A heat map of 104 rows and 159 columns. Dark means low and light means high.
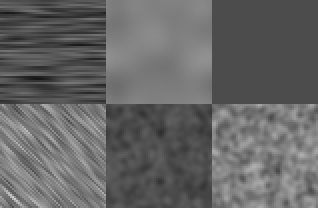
The table splits into 2 rows of 3 panels. Panel 1,1: low, streaked across. Panel 1,2: middling, smooth, faint in contrast. Panel 1,3: low, flat. Panel 2,1: middling, slanting down to the right. Panel 2,2: low, blotchy, faint in contrast. Panel 2,3: middling, blotchy.
